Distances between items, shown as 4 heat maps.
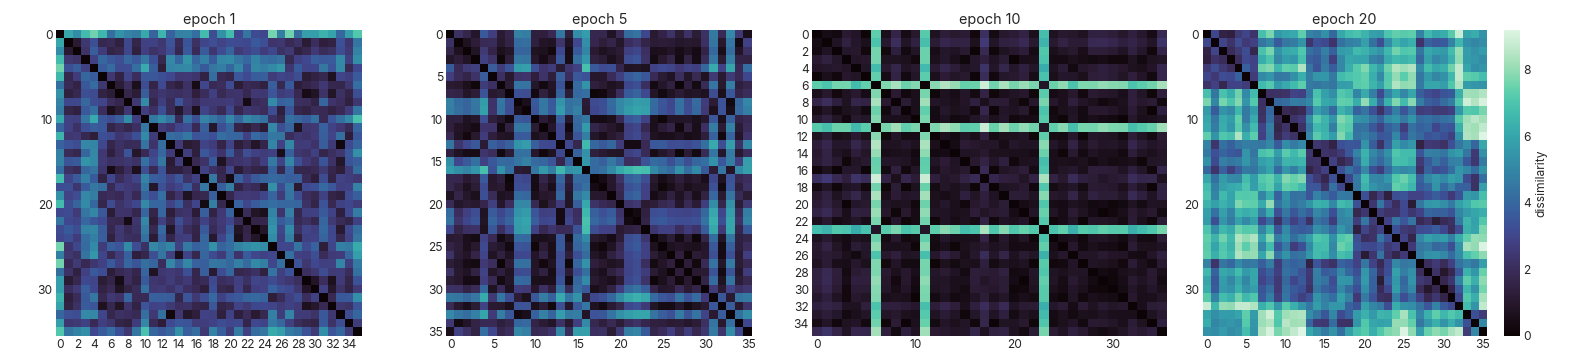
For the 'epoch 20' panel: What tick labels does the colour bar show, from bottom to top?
0, 2, 4, 6, 8
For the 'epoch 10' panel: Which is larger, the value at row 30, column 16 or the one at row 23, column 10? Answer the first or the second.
the second
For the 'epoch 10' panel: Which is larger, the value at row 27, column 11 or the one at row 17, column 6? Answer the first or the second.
the second
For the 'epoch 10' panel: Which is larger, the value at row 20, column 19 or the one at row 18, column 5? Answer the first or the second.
the first
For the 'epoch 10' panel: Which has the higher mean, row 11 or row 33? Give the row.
11
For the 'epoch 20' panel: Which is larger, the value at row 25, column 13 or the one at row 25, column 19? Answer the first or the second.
the first
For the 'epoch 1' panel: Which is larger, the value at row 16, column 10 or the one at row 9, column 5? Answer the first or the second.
the first
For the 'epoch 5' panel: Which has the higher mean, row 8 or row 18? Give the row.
8
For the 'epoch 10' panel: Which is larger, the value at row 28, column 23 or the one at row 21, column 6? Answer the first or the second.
the second
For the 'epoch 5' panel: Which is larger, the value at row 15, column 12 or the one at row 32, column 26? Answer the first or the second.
the first
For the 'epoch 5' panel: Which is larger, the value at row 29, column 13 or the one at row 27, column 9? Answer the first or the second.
the second
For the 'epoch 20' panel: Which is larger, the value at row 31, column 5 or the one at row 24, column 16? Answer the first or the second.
the first
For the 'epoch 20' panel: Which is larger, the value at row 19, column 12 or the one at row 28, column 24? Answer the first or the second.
the second
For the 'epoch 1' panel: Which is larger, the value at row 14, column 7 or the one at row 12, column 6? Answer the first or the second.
the second
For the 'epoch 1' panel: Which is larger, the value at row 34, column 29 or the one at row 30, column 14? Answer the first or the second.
the second
